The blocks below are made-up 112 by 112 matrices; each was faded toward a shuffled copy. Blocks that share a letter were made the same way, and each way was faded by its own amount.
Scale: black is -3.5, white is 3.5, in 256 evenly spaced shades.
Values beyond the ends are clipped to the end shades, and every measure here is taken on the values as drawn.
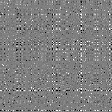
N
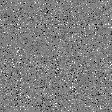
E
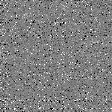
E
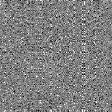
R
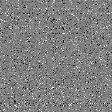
E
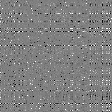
N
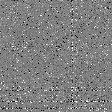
E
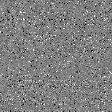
E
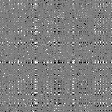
N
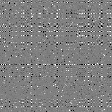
N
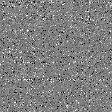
E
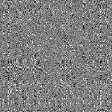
R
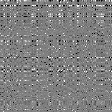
N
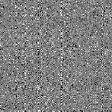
R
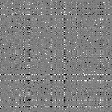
N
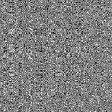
R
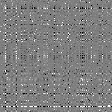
N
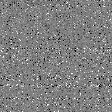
E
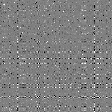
N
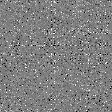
E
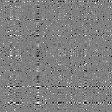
N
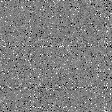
E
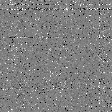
E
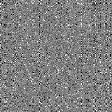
R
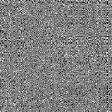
R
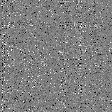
E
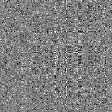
R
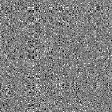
R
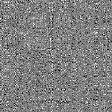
R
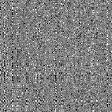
R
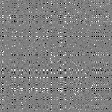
N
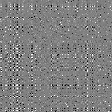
N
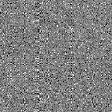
R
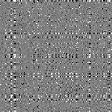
N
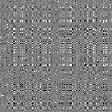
N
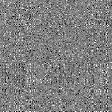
R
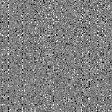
R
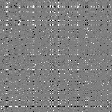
N
